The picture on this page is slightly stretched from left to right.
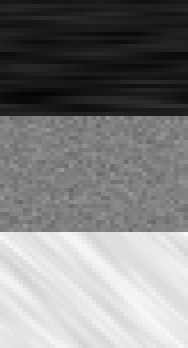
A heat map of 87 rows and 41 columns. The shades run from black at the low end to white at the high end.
It is made of 3 by 1 panels. Panel 1,1: very low, streaked across, faint in contrast. Panel 2,1: middling, fine-grained, faint in contrast. Panel 3,1: very high, slanting down to the right, faint in contrast.
